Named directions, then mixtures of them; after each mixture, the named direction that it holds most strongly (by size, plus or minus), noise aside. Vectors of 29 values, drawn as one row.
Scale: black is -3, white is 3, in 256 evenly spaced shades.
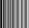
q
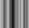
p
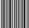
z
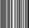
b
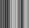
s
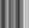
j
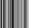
q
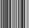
s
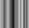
p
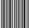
z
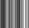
j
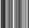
b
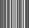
b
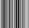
j
